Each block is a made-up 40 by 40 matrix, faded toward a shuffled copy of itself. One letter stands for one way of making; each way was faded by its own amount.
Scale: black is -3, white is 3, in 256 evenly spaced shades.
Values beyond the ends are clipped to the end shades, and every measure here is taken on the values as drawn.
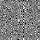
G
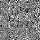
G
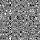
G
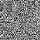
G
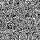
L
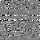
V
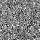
L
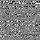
V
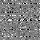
V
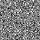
L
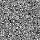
L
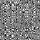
G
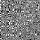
G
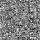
L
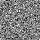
L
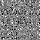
G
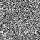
L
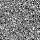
L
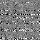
V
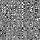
G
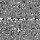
V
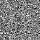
L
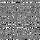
V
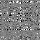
V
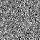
L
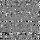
V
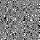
G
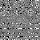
V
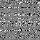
V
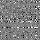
V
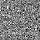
L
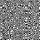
G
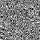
L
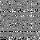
V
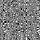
G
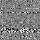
V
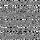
V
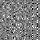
G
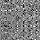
G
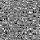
G
